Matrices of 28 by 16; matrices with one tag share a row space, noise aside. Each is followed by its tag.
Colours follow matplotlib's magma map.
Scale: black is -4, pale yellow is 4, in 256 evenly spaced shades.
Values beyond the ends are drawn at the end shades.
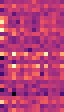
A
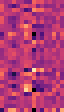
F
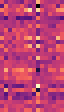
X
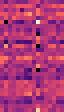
X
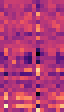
X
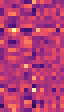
F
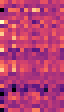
A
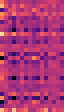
A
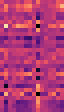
X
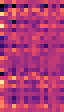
A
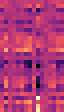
X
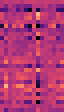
X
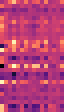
A
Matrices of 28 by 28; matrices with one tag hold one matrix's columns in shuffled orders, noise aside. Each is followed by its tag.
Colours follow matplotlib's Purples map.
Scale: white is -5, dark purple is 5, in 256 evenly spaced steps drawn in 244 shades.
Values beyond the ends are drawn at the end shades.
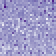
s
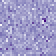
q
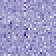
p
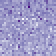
s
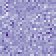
p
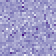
p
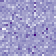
p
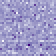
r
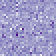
p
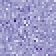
q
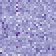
p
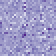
p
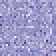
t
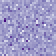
q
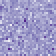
q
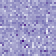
t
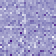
t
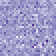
t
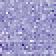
r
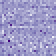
t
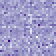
t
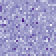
q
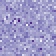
q
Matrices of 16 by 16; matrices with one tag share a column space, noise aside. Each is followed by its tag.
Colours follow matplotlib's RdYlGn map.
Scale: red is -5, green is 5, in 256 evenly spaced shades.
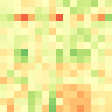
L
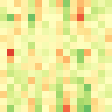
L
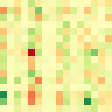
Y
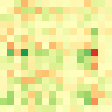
Y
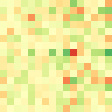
Y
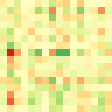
Y
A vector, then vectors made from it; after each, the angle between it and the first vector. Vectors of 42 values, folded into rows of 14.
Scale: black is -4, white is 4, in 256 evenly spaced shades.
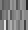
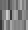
partly aligned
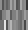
nearly parallel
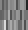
nearly parallel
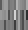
partly opposed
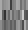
partly opposed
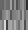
nearly parallel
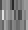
orthogonal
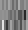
orthogonal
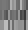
partly aligned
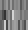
partly aligned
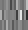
partly opposed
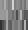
partly opposed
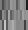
nearly parallel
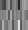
orthogonal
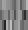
partly opposed
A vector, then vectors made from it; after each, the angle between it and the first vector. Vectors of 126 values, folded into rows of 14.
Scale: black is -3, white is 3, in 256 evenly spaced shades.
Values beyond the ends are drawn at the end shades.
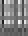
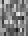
partly aligned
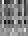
nearly opposite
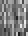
partly aligned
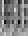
nearly opposite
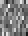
orthogonal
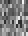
partly opposed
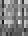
nearly parallel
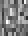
partly aligned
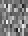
orthogonal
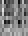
nearly opposite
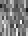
orthogonal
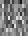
partly opposed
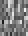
partly aligned
